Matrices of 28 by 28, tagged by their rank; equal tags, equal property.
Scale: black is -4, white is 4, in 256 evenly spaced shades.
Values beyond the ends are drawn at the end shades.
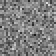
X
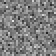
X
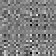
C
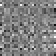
C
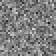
X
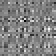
C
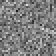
X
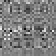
C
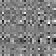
C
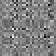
C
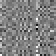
C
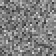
X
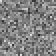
X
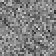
X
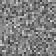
X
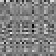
C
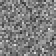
X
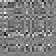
C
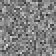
X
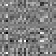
C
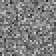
X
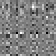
C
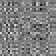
C
